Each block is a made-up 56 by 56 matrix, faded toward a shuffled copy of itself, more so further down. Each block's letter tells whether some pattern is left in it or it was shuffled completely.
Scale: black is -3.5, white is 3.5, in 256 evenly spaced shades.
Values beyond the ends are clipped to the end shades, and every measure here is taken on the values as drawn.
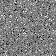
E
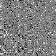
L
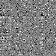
L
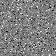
E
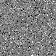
E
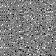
L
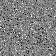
E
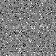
L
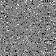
L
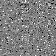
L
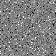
L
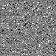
L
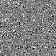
L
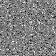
L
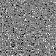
L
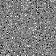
L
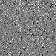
L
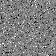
E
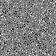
E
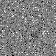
L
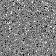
L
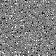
L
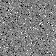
E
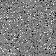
L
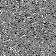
E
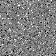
L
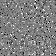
L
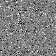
L
